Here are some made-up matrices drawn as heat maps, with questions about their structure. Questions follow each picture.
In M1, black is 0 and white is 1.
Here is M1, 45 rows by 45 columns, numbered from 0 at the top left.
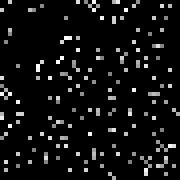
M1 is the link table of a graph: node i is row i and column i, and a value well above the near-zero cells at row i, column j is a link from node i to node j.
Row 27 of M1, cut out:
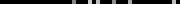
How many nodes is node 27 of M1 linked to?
6
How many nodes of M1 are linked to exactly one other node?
4
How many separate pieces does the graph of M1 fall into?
4
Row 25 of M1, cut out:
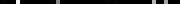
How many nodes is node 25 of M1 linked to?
4
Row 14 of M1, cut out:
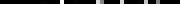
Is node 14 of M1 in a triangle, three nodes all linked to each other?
yes
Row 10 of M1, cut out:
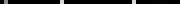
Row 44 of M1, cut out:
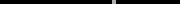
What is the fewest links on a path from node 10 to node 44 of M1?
4
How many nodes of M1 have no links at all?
3
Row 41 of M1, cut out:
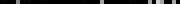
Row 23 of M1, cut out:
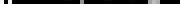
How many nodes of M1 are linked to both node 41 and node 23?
2
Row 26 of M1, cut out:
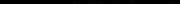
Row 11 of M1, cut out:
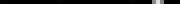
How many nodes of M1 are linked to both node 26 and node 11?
0
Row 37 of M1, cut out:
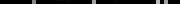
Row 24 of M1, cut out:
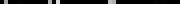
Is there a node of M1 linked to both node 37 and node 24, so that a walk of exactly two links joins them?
no
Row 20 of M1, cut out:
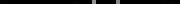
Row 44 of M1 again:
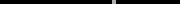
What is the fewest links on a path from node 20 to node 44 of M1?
4
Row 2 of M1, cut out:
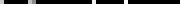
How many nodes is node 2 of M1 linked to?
5
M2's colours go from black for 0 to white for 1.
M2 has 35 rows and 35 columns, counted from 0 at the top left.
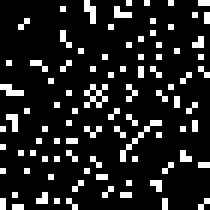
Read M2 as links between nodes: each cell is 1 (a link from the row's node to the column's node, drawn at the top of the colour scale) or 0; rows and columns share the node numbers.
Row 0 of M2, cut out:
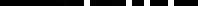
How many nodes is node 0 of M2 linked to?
6
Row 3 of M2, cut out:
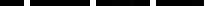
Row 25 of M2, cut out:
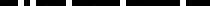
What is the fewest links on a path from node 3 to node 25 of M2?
1
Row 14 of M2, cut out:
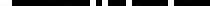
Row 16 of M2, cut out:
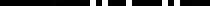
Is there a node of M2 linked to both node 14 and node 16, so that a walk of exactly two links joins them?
yes
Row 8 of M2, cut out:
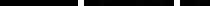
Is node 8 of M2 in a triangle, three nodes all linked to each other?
no
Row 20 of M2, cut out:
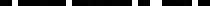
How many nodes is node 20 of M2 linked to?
6
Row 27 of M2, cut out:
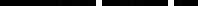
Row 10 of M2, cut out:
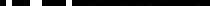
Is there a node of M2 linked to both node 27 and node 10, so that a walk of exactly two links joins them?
no
